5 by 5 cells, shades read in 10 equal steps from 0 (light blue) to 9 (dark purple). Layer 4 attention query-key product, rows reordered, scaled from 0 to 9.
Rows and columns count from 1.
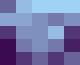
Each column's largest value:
9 7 5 7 8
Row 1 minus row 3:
-2 -2 -3 -1 -7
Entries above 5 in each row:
0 0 2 2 3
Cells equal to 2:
2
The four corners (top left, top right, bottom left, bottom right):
5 0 9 5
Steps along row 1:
down down same same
